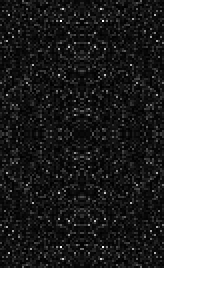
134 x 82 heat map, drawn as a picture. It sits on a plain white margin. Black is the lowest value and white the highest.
Average level on the scale: 10%. Stripes: none. Histogram: skewed, a long tail of high values. Mirror symmetry: left to right and top to bottom. Slope: none. Odd rows or columns: none.
